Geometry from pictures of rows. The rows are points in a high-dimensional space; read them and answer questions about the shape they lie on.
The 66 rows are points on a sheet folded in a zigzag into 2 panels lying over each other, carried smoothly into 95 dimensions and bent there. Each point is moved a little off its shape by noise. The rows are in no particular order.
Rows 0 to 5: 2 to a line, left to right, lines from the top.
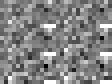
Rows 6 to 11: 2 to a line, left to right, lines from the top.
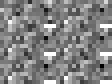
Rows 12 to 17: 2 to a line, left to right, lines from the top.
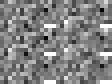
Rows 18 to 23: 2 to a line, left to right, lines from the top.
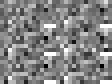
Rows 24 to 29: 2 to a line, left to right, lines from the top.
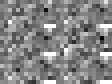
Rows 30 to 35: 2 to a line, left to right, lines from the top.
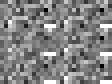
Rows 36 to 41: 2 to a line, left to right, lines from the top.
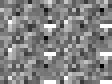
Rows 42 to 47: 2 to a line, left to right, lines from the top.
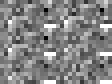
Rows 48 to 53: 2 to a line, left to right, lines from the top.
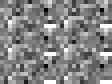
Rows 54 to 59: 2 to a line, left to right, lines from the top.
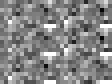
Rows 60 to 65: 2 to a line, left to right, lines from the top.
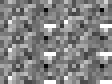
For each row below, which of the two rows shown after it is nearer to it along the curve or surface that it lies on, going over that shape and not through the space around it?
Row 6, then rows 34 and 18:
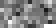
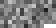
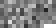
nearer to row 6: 34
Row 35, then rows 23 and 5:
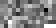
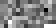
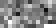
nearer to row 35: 23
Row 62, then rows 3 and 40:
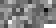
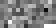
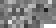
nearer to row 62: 3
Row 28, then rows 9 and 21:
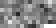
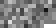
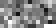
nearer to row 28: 21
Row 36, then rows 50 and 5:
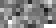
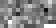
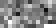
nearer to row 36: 5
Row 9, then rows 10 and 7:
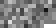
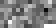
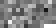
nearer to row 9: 10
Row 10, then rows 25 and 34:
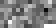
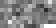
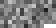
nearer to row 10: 34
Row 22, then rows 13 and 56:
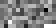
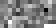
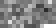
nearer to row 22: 13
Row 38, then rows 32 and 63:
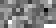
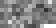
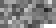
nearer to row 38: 63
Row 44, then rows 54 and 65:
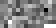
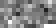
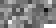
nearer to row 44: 54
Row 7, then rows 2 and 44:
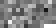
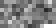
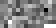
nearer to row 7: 44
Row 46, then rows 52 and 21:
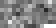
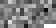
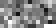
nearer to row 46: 21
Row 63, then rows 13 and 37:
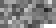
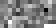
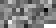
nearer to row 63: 37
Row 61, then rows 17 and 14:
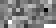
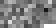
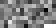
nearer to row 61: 14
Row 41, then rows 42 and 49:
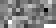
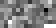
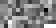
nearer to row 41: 49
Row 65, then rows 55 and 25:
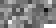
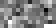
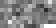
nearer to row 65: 55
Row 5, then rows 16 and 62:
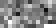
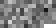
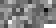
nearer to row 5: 62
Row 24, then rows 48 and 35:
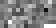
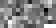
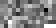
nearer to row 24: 35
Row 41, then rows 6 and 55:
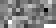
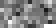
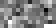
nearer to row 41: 55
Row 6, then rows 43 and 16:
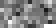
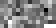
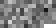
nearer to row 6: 43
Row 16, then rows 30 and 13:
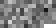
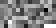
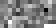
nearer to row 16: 30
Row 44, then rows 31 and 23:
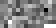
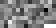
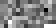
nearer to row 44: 23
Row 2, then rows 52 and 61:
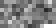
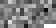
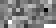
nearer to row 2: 52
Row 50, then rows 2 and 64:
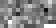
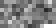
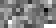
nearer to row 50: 64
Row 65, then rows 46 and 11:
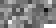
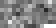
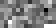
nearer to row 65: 11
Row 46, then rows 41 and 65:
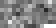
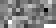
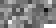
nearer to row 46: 41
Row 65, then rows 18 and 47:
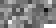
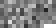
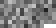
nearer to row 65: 47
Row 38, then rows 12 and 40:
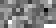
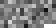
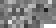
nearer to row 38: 12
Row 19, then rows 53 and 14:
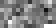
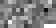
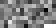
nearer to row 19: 53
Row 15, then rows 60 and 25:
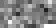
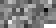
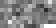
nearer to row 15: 25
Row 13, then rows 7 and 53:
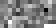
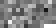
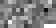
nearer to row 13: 7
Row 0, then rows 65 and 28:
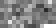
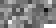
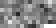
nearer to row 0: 28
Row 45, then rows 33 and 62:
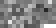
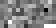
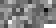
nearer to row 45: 33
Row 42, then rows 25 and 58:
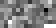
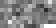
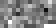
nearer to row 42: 58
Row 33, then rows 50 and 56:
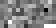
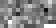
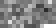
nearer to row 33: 50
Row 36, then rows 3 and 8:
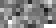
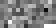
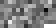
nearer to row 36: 8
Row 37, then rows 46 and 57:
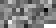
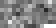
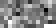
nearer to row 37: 57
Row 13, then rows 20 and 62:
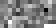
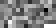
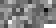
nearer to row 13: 20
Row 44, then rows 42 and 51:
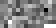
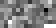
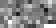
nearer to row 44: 51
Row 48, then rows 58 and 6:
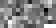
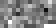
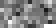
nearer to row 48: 6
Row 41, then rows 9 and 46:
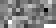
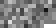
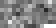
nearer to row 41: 46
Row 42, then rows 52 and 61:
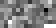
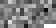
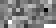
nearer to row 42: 52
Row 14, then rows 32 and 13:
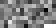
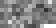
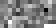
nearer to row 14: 13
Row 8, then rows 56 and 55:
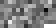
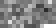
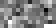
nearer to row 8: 55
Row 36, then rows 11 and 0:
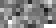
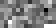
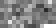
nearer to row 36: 11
